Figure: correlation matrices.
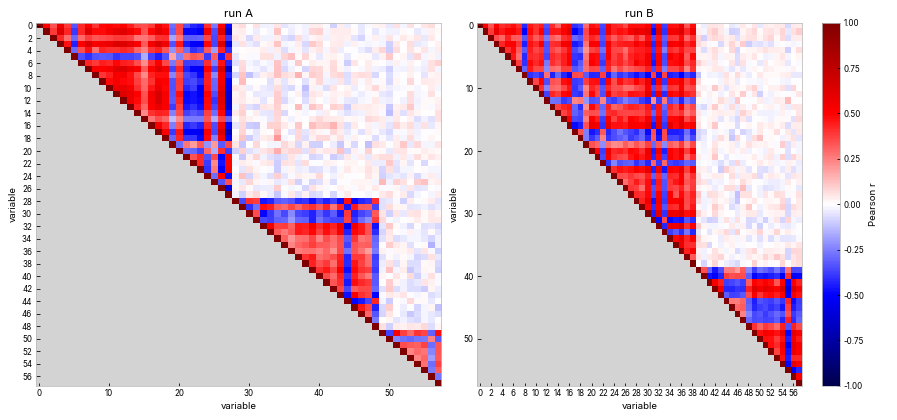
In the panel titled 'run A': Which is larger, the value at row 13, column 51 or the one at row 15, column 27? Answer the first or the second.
the first
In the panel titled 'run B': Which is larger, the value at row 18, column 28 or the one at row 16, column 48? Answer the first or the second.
the second
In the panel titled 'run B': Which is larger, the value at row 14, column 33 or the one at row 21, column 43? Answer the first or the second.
the second
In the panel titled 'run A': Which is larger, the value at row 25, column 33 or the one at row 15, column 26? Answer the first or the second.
the second
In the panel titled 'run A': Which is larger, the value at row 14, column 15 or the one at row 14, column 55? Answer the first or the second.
the first
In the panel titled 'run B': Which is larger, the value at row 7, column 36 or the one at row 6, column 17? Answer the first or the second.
the first
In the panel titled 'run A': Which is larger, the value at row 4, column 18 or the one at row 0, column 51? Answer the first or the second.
the first
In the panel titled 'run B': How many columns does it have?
58
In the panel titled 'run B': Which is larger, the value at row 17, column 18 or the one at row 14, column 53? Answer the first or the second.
the first
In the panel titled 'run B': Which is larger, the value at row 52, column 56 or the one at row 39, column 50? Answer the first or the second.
the first
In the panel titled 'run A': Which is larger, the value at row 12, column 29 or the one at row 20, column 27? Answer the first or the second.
the first
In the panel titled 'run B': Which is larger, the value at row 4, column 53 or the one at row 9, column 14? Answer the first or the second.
the second
